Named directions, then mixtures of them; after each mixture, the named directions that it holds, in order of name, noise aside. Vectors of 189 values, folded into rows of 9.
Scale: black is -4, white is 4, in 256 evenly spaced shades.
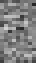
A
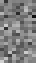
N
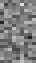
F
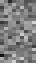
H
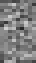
A, H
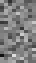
H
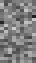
A, F, N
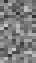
N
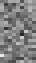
F, H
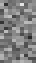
F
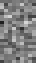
A, F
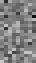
N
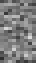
A, F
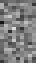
A, F
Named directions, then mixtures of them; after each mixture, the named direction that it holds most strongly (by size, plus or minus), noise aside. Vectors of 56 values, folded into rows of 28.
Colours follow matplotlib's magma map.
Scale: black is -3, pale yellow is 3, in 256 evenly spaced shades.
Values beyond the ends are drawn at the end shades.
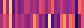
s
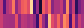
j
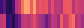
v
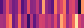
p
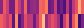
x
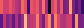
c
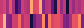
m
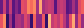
m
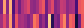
s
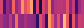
j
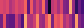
c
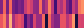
s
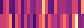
p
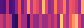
p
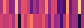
x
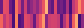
x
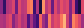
j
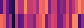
x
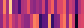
s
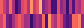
m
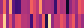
m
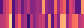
p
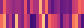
x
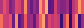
x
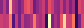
s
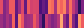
x
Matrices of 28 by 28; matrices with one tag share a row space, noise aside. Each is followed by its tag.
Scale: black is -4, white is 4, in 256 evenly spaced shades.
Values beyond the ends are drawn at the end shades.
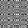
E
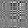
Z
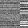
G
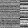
G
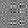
Z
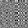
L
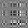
Z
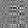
Z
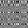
E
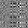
Z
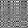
E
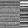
G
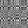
E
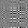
Z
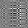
Z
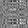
Z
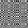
E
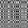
E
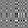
L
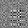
Z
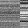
G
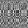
E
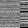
G
